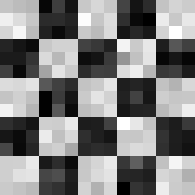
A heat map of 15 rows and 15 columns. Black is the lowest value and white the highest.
The field is checkered. The values fall into two levels. No row or column stands out. There is no overall slope.
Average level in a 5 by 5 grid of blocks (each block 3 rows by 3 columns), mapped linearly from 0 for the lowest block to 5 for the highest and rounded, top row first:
50505
05050
50505
05050
50505
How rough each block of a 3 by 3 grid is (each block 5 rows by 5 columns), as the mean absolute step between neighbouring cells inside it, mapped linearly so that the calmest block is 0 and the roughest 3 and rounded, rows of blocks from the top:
021
231
010
